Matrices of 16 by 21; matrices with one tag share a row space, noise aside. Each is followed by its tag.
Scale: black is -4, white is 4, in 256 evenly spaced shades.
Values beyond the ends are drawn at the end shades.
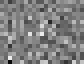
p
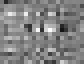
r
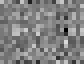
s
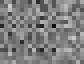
p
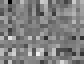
p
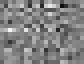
r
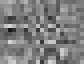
r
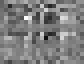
r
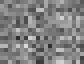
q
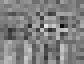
r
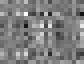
q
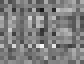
p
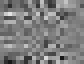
r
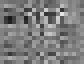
r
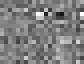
q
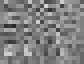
r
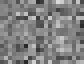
q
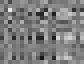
p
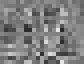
r
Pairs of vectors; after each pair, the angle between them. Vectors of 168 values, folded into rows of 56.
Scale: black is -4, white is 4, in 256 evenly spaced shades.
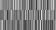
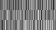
nearly opposite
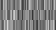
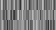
nearly opposite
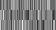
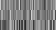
partly opposed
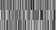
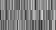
nearly opposite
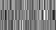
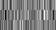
nearly parallel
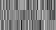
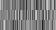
orthogonal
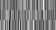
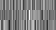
partly aligned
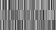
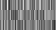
nearly parallel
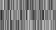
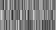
nearly opposite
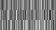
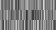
orthogonal
